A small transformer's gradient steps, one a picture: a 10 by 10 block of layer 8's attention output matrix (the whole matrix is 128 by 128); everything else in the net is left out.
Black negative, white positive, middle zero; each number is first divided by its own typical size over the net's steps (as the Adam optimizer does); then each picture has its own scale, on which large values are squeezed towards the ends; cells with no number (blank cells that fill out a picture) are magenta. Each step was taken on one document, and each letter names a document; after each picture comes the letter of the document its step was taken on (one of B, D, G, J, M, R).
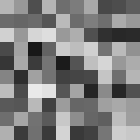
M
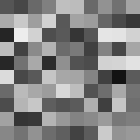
M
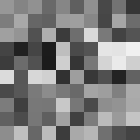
M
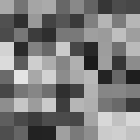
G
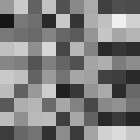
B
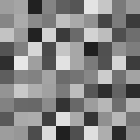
M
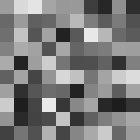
G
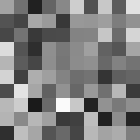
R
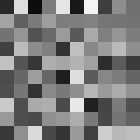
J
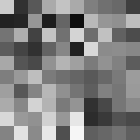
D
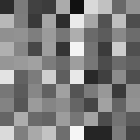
J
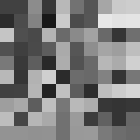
M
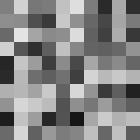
G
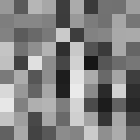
J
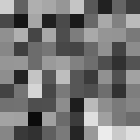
D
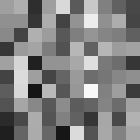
J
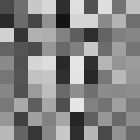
J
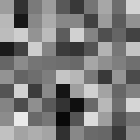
D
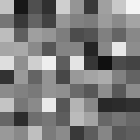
R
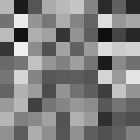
R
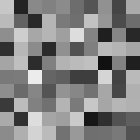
B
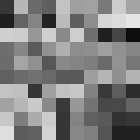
B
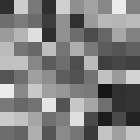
G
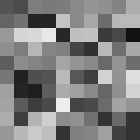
R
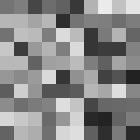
D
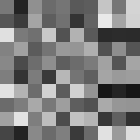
B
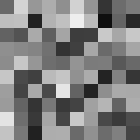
R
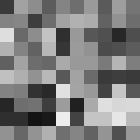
B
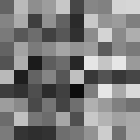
G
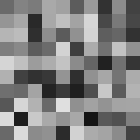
G
